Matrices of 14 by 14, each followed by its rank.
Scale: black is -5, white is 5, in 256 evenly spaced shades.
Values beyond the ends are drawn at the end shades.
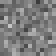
full rank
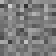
three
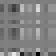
one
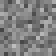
full rank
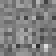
three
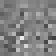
three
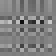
one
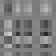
one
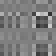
one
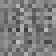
three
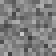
full rank
